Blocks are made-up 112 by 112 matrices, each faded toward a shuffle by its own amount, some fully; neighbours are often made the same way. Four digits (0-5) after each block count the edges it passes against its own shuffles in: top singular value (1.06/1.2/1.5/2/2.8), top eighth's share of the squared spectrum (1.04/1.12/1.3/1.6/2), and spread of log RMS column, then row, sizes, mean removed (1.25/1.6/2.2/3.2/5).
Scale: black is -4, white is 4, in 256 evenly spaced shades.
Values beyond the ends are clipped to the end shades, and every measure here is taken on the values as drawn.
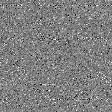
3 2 0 2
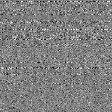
3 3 0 4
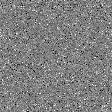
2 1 0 1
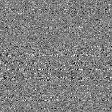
3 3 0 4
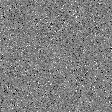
0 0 0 0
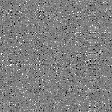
4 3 2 2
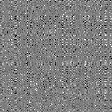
5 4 3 3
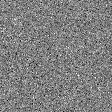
0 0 0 0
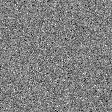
0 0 0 0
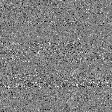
1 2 0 3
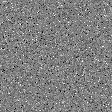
0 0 0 0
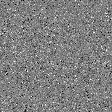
0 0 0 1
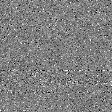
2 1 0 2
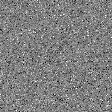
0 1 0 2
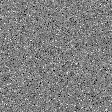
0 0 0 0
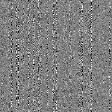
2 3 4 0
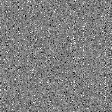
1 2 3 0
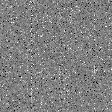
1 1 1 0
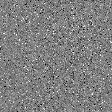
1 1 2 0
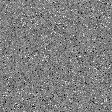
0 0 0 0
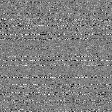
2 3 0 4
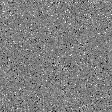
1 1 0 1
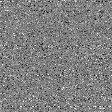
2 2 0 3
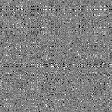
4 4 2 3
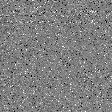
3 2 0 1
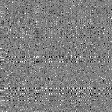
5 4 2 3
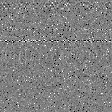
4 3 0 2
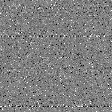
4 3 0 2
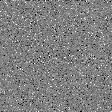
3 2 0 1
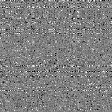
4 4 1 3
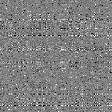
4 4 2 3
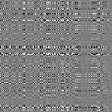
5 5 4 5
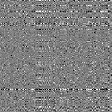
5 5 3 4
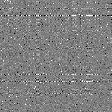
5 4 1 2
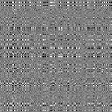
5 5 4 4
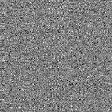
4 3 2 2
